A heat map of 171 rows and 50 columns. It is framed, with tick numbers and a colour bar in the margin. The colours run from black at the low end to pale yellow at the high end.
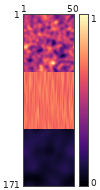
It is made of 3 by 1 panels. Panel 1,1: middling, blotchy, strong in contrast. Panel 2,1: high, streaked downward, faint in contrast. Panel 3,1: very low, smooth, faint in contrast.
